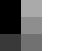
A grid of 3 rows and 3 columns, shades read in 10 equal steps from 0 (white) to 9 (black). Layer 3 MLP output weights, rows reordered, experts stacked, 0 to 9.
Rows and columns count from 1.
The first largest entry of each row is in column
1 1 1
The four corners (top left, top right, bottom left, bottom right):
9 0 7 0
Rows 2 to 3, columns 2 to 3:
4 0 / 5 0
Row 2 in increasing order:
0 4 9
